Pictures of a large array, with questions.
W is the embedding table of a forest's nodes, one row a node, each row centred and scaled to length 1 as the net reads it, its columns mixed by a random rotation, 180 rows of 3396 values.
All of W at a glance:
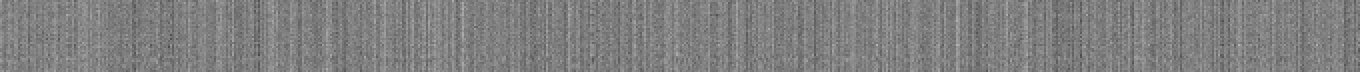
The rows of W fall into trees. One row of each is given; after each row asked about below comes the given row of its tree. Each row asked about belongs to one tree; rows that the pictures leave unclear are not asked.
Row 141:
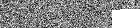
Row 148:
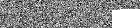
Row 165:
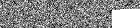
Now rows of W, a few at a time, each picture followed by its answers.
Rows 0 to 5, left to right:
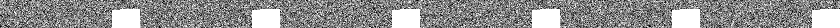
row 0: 148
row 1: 141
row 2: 141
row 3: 148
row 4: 141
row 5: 141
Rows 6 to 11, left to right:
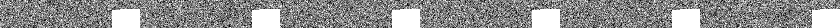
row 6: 165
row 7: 141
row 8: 165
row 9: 165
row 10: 165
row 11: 141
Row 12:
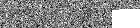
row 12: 141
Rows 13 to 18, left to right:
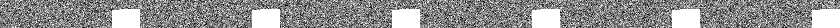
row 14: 165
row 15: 148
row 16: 165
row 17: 141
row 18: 141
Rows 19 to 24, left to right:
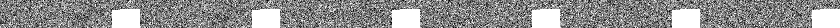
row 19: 141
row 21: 141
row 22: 165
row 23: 165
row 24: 165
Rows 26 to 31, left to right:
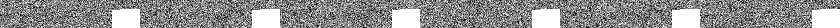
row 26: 148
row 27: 141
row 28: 141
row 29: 165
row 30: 141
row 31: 148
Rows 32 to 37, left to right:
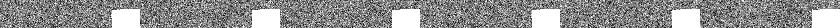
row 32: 165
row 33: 141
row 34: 141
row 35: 165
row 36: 165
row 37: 141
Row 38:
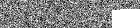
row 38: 165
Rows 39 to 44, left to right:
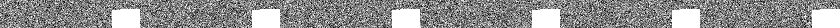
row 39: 165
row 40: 141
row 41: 165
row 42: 141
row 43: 148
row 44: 165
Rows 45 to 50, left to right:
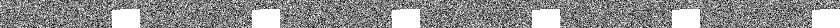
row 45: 165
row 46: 141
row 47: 165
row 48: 141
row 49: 141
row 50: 141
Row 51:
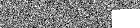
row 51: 165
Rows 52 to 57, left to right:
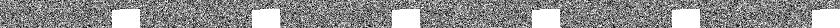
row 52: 141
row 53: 165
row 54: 141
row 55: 141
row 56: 165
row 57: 141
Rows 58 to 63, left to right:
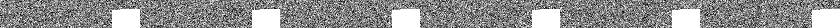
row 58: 148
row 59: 141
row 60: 165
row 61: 141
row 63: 165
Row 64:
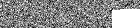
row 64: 165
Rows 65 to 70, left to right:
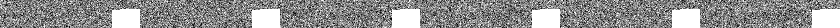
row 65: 148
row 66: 165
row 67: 141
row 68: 141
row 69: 148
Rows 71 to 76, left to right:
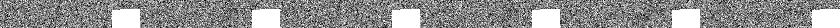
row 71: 165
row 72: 141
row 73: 165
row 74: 141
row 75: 141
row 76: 141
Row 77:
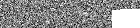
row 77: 165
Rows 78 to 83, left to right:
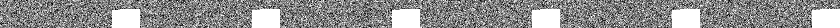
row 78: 141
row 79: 148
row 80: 141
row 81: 165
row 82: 165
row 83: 165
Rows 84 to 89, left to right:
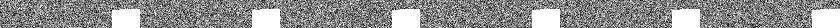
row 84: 141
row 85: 148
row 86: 141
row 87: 165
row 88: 148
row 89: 165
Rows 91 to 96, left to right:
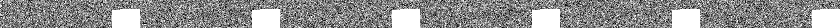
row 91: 165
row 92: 141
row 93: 165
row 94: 141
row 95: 148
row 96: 165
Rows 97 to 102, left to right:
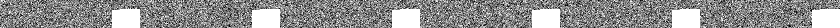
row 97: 148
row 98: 141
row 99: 148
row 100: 165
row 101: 148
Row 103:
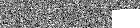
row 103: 141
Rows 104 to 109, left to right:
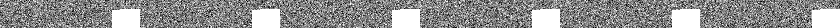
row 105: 148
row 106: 141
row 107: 165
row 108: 165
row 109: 165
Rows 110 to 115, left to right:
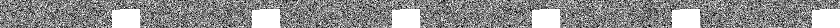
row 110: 141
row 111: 141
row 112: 141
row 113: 141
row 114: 141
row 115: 141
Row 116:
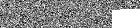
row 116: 148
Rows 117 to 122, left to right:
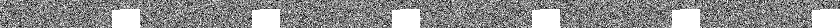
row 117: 141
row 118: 141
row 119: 148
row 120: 141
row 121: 141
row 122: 165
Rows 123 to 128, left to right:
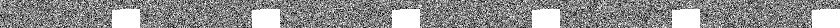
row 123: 148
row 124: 165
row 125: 141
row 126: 165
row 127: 141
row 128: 165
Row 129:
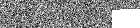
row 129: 141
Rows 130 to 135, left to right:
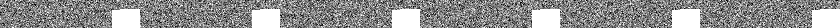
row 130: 141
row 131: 141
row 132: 148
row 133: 165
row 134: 141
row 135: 141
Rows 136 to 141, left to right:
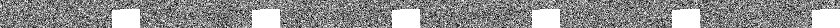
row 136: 165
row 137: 141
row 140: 165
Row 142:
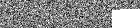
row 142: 165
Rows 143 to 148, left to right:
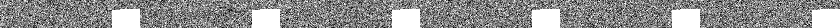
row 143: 165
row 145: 165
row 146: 165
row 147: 165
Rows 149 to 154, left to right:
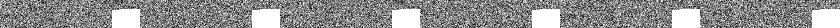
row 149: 148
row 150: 165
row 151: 148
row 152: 165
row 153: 148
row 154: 141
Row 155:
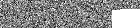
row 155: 165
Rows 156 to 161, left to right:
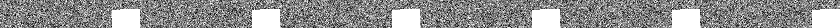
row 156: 165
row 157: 141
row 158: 165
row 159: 141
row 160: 141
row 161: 141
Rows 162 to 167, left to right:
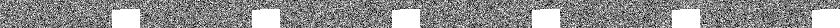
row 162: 165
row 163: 165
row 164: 141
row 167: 141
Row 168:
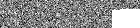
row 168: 148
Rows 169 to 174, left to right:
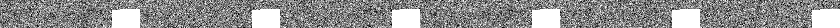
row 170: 165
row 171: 141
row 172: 141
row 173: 141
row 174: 165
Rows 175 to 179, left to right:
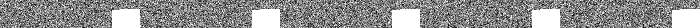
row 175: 141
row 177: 165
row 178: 165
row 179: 141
